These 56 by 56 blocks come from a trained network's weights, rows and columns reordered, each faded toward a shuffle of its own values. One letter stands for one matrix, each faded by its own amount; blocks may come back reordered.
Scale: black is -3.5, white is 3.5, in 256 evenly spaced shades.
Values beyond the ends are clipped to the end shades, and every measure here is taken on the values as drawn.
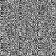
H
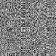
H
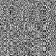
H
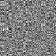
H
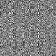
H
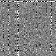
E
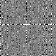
E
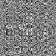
H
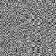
H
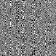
E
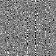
E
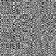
H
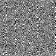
E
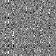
E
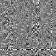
E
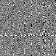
E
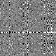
E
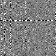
E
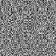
H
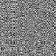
H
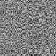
H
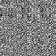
H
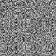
H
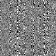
E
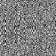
H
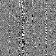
E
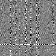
E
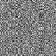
H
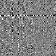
E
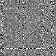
E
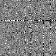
E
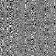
E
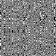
E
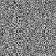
H
